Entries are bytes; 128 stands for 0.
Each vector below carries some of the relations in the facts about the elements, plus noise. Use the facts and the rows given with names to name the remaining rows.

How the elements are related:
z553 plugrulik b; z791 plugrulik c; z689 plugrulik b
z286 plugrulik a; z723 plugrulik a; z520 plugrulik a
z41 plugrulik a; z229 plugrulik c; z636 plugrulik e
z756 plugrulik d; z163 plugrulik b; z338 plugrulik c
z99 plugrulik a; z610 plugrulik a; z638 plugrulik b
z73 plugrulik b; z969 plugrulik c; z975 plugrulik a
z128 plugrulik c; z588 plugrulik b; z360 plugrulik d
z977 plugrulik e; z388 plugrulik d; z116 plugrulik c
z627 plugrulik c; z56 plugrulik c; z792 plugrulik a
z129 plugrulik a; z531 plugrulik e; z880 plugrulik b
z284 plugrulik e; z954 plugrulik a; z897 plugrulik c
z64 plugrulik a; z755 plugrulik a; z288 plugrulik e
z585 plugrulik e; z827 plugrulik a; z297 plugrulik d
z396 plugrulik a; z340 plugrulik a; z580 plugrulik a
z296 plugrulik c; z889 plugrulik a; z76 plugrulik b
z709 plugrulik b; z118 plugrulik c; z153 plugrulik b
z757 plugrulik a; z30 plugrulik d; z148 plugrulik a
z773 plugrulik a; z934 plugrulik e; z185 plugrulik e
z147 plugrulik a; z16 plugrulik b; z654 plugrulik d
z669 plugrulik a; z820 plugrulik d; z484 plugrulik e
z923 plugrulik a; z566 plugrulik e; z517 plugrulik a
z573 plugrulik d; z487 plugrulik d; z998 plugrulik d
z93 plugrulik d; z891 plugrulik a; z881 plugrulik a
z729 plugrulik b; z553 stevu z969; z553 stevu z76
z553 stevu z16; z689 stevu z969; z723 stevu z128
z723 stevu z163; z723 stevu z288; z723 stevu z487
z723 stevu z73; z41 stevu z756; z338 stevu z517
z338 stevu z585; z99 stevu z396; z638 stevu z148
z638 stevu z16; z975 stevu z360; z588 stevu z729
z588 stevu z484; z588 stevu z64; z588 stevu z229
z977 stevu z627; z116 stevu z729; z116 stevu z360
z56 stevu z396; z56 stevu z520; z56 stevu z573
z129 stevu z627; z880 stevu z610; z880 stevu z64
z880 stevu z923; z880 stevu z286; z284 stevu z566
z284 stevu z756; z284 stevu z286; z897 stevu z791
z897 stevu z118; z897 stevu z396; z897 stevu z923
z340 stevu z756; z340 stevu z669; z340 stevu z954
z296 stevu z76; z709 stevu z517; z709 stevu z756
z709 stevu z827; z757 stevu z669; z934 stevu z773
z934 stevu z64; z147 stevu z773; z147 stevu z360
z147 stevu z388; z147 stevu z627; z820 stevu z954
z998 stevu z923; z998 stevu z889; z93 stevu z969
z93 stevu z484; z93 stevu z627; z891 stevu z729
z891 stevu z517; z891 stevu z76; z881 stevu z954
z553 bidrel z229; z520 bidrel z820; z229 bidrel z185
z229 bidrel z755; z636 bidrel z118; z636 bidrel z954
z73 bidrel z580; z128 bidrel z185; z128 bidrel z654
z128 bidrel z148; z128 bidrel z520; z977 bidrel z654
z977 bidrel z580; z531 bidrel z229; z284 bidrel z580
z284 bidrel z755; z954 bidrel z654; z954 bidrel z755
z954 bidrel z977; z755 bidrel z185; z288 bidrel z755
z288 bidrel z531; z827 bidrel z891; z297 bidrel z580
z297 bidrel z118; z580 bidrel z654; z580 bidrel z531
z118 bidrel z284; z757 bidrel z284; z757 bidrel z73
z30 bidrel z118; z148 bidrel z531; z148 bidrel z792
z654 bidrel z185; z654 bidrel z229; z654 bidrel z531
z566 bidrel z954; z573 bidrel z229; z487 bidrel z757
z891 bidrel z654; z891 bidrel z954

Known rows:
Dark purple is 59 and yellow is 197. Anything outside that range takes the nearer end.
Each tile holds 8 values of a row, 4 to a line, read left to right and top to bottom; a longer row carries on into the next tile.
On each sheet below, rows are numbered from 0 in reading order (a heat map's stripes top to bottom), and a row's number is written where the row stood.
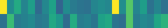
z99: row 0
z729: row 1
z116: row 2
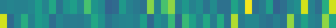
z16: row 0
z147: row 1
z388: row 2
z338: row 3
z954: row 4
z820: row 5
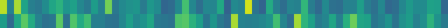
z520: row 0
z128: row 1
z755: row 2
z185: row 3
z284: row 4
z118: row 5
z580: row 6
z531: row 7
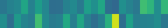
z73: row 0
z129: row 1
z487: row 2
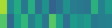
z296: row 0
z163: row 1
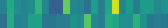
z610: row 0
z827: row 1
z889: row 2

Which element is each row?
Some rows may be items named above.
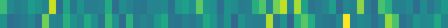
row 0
z998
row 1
z636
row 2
z729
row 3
z147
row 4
z360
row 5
z520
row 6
z340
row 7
z638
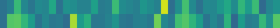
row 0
z185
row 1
z229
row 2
z998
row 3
z185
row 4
z891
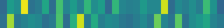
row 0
z954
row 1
z969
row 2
z998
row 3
z669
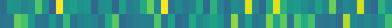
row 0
z627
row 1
z99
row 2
z573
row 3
z689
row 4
z820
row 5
z128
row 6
z284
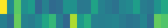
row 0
z116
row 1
z229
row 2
z709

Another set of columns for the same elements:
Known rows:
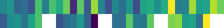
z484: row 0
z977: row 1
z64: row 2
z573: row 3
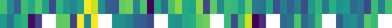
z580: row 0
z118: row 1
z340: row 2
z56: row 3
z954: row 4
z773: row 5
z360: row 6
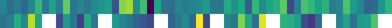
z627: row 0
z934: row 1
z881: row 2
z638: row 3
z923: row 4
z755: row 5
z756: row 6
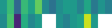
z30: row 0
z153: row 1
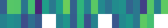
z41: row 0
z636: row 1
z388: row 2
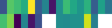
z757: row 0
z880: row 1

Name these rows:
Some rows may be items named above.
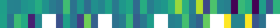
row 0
z827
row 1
z93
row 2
z792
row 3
z99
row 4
z128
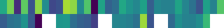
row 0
z977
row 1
z881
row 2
z338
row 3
z585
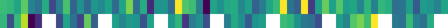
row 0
z954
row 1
z93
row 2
z669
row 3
z820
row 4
z185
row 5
z654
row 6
z791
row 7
z517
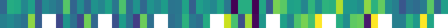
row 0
z338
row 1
z93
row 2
z93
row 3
z517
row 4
z288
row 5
z791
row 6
z520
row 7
z16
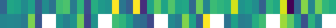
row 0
z338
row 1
z566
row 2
z654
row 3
z396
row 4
z998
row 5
z229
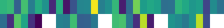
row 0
z891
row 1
z148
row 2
z553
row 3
z709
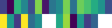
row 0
z73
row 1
z284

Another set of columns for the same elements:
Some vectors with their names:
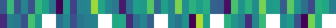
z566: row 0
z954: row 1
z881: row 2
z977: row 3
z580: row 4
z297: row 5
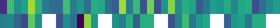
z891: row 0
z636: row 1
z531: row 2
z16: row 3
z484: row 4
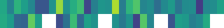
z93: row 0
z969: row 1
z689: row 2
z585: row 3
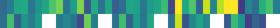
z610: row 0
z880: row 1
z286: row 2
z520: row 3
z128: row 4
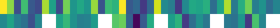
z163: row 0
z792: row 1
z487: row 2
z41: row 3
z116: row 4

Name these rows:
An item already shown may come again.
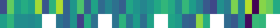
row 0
z792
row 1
z338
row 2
z517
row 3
z93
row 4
z118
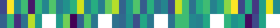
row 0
z573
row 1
z99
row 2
z338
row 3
z148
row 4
z73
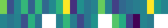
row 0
z709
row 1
z288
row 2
z757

